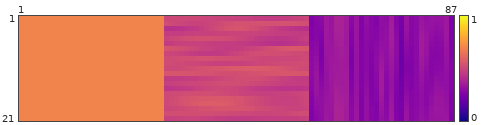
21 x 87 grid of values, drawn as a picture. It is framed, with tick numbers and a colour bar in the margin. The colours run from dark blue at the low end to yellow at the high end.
It is made of 1 by 3 panels. Panel 1,1: high, flat. Panel 1,2: middling, streaked across, faint in contrast. Panel 1,3: low, streaked downward, faint in contrast.
